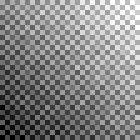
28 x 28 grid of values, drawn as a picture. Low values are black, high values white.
The bottom left is the ninth with the lowest average. The halves do not mirror each other. There is an overall slope up to the top right. The histogram is bell-shaped.
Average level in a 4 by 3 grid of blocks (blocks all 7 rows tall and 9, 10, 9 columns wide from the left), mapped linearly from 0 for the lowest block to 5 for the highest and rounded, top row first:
3 4 5
2 3 4
1 2 3
0 1 2
